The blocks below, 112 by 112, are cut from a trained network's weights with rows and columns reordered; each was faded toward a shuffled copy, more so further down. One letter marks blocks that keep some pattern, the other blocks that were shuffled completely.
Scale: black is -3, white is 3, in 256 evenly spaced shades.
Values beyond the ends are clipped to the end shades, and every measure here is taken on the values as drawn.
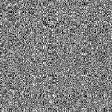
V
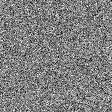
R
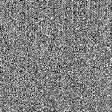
V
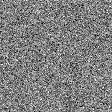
R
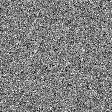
R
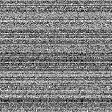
V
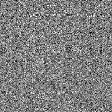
V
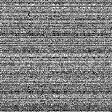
V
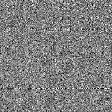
V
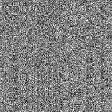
V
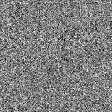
V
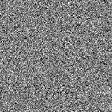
V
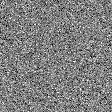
R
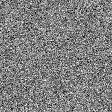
R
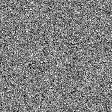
R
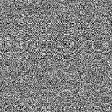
V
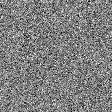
R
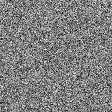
R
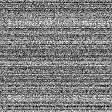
V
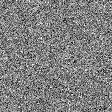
R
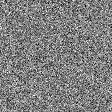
R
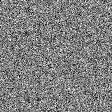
R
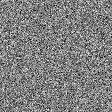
R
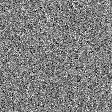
R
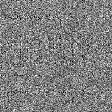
V
